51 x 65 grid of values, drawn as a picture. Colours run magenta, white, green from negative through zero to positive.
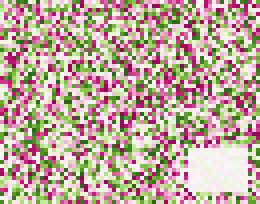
Stripes: none. Grain: fine. Histogram: flat. Odd rows or columns: none. Calmest part: bottom right. Odd patch: calmer, in the bottom right. Slope: none.
